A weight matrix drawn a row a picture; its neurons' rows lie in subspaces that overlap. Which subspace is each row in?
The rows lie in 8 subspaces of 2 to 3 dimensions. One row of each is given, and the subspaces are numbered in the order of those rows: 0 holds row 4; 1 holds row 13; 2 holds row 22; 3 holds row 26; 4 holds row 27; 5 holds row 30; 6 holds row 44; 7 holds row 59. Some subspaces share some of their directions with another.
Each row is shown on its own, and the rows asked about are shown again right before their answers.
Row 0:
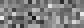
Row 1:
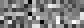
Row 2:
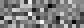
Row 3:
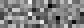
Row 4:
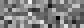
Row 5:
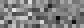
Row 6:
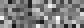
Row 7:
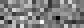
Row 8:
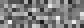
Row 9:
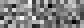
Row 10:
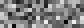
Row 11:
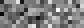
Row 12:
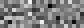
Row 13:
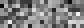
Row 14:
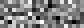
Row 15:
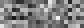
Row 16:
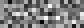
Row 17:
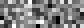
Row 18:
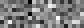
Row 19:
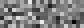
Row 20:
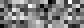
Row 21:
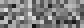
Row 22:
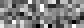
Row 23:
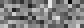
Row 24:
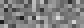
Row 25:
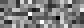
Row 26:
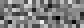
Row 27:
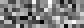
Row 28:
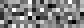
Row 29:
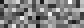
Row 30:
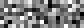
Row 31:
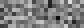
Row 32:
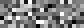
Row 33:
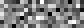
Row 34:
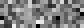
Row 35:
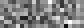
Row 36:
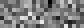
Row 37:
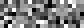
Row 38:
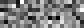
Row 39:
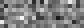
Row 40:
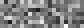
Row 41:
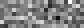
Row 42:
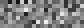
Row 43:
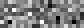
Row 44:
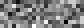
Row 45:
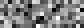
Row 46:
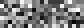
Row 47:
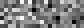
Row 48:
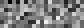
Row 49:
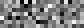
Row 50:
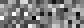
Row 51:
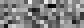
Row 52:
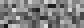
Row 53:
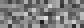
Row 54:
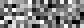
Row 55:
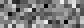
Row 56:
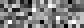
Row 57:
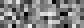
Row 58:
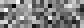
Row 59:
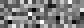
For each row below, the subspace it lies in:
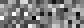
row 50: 1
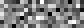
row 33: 0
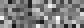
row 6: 1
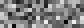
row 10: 6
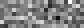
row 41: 2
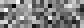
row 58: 7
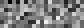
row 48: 5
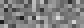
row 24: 0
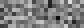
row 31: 2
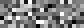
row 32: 5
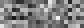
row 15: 2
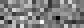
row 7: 4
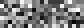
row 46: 1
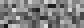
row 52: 4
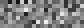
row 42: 5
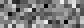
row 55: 6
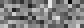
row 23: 2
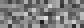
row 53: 3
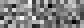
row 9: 7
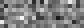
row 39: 0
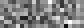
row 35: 4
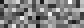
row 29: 0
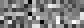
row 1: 2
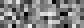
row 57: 3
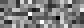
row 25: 7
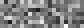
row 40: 0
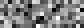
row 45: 1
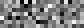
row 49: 5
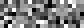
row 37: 6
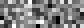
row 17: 1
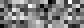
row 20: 2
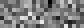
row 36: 4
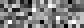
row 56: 1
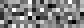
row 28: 0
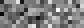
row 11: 0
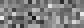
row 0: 1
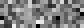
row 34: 1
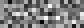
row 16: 3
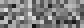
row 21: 7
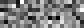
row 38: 7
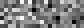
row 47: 0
